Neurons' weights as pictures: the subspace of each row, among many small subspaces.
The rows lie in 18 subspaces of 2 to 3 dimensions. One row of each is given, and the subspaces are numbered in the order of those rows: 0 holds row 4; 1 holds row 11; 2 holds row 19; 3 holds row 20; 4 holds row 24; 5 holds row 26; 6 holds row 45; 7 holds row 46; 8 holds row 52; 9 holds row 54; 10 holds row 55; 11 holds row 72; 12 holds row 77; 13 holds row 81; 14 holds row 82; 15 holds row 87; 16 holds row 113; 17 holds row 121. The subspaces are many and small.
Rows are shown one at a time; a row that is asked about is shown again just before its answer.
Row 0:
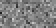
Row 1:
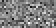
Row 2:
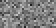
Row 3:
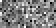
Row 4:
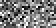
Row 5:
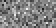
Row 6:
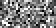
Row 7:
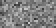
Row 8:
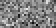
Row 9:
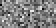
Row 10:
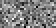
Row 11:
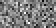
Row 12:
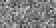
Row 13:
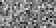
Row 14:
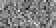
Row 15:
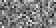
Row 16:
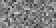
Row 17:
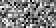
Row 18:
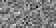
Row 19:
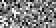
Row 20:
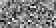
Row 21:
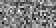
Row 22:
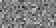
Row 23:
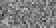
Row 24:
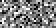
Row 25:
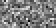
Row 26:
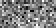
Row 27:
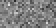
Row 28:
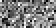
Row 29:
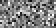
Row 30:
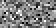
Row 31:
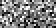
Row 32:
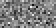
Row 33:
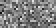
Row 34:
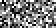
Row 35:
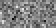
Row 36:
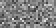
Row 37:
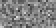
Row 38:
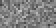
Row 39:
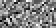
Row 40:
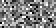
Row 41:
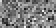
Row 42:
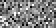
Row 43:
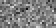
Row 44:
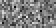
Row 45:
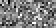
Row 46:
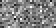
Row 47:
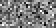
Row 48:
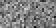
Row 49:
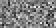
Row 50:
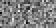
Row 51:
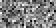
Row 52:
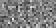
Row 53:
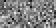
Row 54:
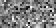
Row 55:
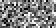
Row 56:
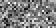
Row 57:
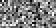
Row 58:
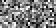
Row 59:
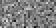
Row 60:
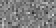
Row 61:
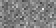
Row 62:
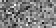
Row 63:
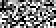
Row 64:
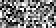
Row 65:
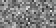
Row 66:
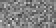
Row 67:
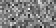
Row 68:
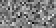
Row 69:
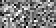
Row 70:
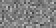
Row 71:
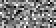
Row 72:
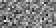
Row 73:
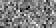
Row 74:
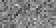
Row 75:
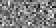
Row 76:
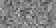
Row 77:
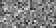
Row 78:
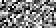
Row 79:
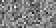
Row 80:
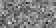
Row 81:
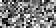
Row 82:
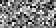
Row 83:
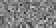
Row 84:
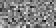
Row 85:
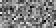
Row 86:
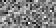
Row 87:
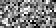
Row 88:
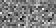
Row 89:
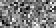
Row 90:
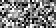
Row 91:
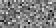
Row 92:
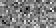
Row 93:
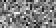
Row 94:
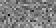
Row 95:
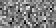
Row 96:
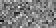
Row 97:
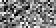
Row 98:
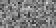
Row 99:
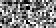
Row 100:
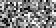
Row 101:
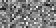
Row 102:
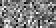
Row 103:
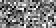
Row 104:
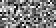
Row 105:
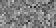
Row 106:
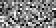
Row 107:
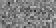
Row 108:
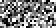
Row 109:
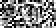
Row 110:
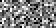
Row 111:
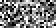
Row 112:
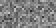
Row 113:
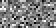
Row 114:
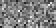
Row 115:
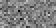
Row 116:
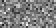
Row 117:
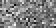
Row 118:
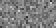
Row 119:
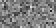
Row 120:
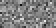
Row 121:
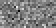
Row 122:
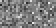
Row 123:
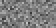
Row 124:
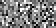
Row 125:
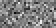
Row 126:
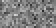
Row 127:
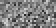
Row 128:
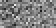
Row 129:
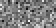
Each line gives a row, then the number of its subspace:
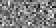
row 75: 6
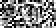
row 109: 7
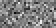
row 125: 11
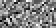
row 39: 11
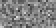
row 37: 7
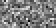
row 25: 9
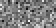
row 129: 5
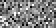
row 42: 2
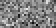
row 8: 15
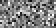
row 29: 14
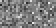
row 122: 6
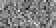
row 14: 10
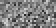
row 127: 15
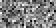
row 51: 13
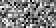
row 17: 10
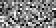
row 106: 2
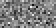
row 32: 3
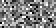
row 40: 3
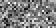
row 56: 10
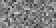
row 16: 11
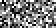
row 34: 2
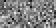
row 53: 16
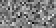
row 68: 14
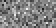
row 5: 2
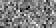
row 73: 10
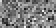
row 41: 13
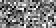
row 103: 15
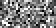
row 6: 13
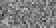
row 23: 13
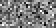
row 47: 6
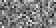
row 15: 3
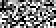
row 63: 16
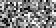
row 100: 10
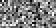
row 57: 6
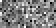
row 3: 13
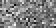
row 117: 7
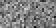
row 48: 17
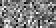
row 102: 5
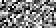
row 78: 11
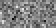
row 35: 17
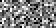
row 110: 4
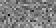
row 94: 5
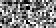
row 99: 0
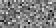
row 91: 3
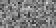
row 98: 15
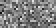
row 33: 5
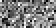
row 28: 13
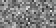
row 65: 9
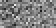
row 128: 7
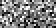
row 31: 0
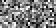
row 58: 9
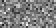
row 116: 2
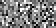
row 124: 1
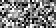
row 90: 10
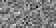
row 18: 16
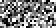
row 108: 15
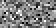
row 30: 2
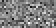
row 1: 3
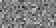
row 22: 4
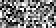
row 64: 15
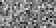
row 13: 1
